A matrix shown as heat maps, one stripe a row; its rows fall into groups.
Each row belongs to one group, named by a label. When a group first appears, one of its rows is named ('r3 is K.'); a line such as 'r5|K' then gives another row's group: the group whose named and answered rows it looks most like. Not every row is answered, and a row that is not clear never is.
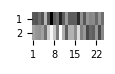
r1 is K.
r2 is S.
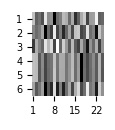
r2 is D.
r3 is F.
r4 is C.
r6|D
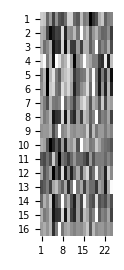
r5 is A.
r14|D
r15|D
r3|D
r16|S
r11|K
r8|D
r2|C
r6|A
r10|C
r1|C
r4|S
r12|D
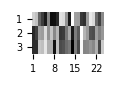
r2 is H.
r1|C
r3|H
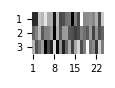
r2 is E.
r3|D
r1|H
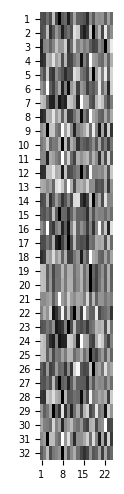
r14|E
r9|A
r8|H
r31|A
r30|F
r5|E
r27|K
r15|K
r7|C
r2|E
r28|H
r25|C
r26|E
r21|S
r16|E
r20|C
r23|K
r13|S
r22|D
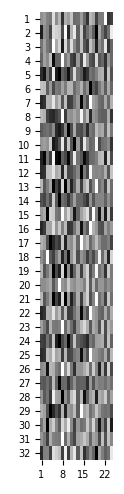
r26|A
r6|C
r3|F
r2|F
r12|H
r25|H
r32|F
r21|D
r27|K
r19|D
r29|C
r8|C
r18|E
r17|C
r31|A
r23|A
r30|A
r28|F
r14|K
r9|K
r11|K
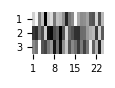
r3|E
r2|K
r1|S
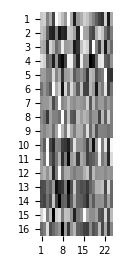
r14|K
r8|A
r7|S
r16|E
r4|C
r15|S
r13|K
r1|S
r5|F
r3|A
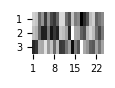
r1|C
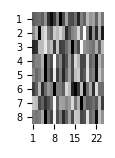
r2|A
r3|H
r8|D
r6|E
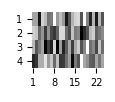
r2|C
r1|A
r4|H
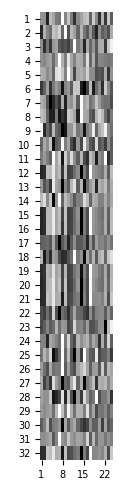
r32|H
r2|F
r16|H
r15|H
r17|K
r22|K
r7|C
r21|H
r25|D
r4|S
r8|C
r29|S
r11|F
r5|S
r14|S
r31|S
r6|E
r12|H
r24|A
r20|H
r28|D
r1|A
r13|F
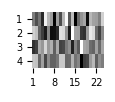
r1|F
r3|H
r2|C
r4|C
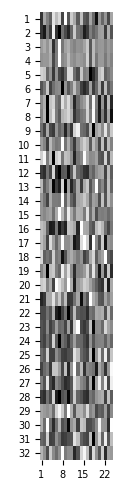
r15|S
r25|E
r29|S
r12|K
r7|A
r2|K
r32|A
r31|E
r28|K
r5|C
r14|A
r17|A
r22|K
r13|D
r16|C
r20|S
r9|E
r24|K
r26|F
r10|A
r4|S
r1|F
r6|E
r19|A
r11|S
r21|H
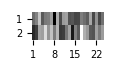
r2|H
